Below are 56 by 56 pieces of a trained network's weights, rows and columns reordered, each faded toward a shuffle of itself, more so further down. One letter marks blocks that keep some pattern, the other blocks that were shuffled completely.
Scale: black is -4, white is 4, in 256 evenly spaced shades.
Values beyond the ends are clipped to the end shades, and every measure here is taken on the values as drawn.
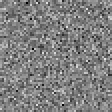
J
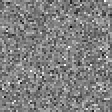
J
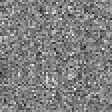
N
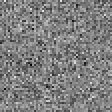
N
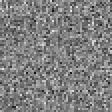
N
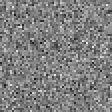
J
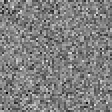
N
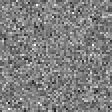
J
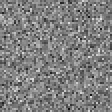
J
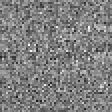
N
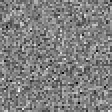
J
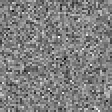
J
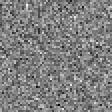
J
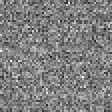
N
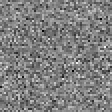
N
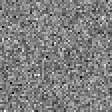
J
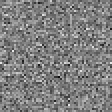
N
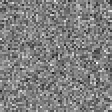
N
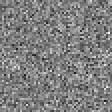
N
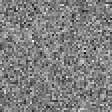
J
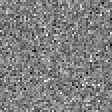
J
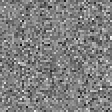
N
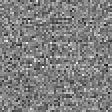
N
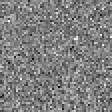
J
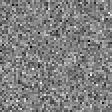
J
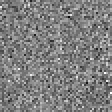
N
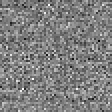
N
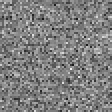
N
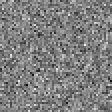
J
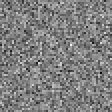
J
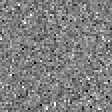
J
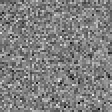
J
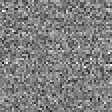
N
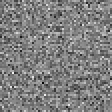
N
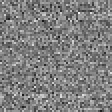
N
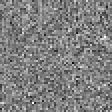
N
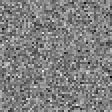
J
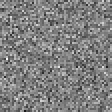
J
